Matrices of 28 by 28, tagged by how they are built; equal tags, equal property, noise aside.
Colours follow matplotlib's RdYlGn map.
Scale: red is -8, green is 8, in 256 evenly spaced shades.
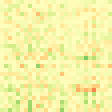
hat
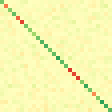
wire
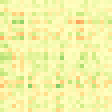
hat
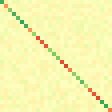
wire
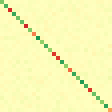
wire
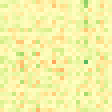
hat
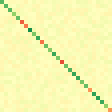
wire
